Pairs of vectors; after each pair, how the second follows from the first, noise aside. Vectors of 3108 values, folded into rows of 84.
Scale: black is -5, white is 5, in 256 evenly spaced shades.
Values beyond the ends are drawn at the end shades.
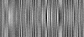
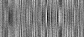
negated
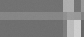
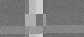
wrapped around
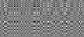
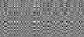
negated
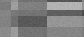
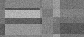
wrapped around
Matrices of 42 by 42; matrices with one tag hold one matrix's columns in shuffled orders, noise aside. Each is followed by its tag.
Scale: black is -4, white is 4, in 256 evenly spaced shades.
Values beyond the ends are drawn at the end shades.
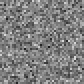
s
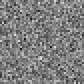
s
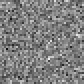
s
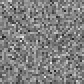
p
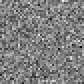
s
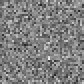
s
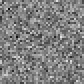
p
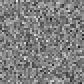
s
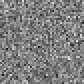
s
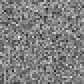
p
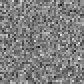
s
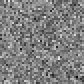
s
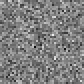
s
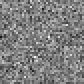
p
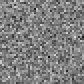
p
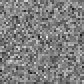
p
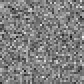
p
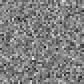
s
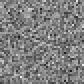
p
